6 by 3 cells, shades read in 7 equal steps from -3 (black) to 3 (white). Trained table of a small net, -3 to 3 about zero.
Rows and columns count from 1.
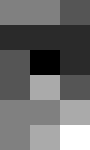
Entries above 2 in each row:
0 0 0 0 0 1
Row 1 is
0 0 -1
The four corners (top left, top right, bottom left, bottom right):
0 -1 0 3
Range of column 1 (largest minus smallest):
2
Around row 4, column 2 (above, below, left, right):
-3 0 -1 -1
